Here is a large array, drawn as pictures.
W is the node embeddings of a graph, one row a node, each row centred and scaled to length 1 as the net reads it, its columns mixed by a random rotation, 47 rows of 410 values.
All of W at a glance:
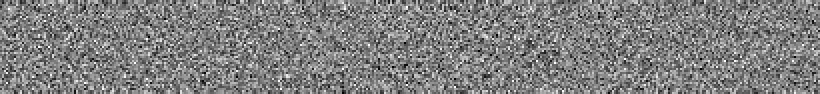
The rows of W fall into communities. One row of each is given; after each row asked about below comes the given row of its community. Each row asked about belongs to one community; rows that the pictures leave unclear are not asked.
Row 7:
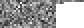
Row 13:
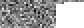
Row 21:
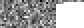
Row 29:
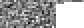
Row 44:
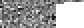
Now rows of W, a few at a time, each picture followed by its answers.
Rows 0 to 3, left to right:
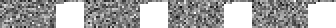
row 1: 29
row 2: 13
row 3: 7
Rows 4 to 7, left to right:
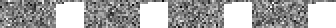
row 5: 7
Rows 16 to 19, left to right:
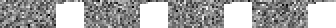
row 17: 13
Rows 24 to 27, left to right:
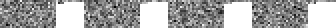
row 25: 21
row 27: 13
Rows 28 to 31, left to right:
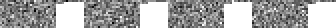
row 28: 13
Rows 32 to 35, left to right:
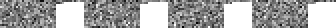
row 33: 21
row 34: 29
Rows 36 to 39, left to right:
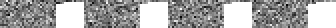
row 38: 44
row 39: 7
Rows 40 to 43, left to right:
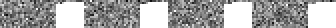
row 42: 7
